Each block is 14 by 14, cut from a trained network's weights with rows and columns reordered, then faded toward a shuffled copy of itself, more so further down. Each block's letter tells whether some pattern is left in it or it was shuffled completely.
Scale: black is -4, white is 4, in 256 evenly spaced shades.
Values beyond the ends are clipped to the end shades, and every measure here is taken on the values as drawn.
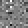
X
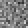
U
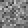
U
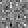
X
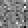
X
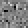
U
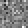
U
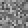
U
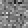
U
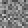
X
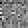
X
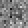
X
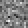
U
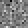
U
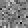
U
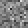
X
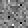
U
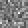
U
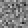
U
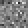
X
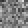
X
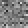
X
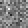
U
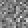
X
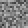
U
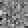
U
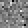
U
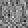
X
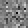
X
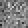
U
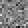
U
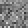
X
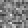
X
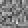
X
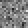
U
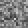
U
